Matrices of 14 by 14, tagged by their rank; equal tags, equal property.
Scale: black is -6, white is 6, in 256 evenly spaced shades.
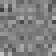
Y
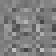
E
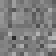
Y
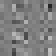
E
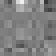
E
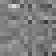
Y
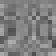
Y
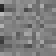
Y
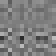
E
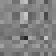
E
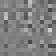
Y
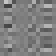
E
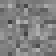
Y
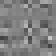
E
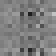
E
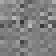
Y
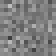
Y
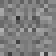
Y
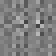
E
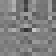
E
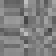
E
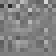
Y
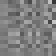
E
